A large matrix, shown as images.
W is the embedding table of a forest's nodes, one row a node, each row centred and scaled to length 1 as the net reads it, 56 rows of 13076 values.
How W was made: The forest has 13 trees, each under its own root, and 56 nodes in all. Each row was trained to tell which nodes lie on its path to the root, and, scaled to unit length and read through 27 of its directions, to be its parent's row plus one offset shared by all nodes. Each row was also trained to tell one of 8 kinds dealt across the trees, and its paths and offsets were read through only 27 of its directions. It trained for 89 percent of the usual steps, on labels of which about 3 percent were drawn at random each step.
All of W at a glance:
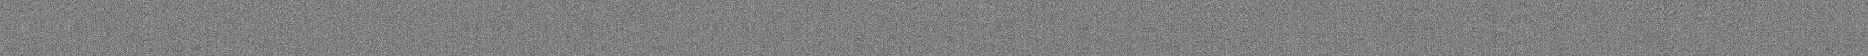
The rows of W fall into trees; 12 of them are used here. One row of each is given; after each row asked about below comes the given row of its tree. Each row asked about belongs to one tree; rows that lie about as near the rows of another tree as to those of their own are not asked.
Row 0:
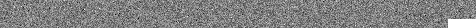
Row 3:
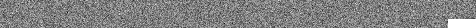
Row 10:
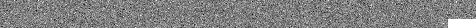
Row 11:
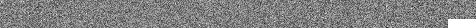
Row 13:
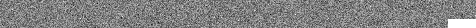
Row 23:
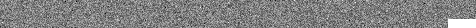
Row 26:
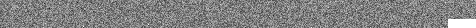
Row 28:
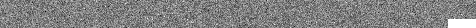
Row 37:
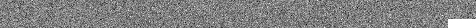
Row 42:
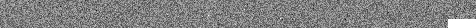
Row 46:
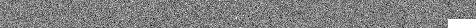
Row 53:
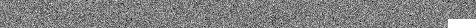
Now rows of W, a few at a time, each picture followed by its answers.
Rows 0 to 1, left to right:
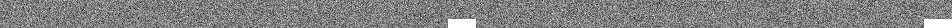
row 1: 23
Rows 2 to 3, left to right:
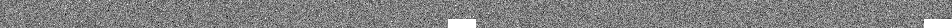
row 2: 13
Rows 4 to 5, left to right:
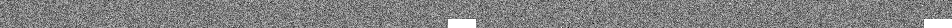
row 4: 3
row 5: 0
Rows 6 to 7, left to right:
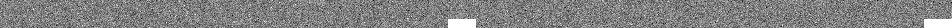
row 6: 42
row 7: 53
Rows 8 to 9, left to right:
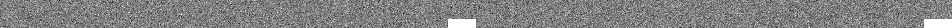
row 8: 23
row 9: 37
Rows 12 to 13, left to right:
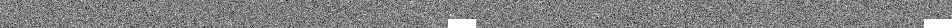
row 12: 28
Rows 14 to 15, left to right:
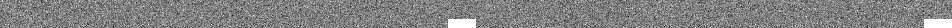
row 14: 53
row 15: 42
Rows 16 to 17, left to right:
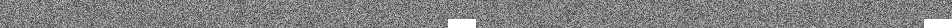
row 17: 53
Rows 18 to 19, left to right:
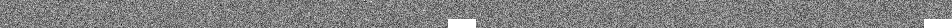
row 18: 23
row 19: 0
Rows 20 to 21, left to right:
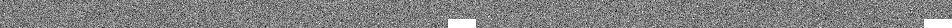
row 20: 26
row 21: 28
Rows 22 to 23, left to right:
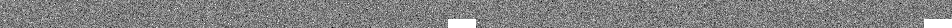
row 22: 42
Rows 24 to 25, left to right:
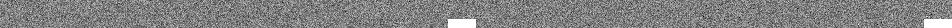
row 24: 13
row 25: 37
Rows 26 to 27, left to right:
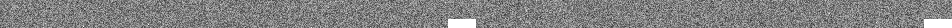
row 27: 37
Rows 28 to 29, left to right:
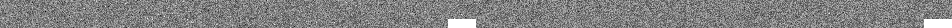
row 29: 46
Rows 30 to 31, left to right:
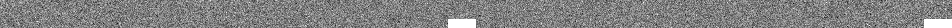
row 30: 42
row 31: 28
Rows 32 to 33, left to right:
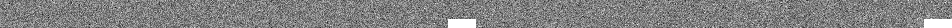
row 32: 46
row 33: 10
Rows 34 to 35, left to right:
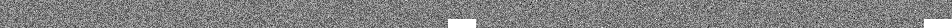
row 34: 11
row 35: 46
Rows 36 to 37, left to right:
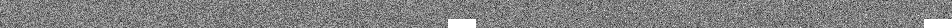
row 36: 28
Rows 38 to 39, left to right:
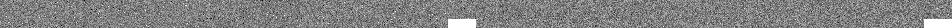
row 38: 26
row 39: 11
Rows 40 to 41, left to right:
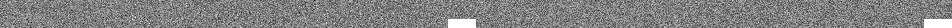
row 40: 53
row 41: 28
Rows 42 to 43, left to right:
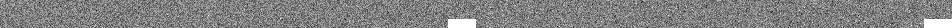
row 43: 23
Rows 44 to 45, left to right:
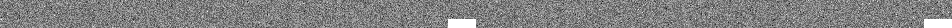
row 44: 3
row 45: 26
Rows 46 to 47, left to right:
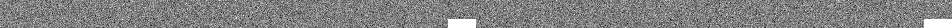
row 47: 26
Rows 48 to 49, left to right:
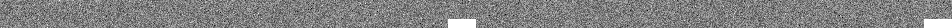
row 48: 0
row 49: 26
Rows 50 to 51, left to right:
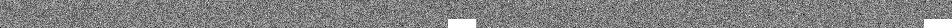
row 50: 0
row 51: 13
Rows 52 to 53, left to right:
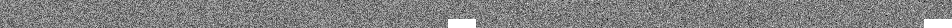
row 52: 42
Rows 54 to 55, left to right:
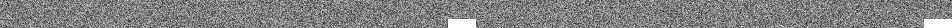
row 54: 23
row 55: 10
